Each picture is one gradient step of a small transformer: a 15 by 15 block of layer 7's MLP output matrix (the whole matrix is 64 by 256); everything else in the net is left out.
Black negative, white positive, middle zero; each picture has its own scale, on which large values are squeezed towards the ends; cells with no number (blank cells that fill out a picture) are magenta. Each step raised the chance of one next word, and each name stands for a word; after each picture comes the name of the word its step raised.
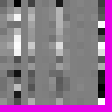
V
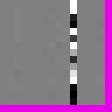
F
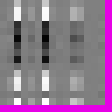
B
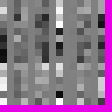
B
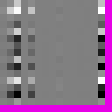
F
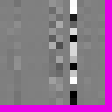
F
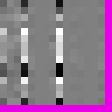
V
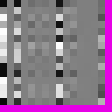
V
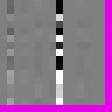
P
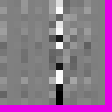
F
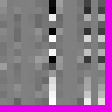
P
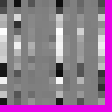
V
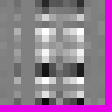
V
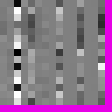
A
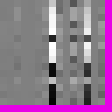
F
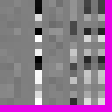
P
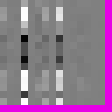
B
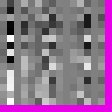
P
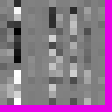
B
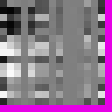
A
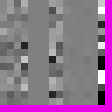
F
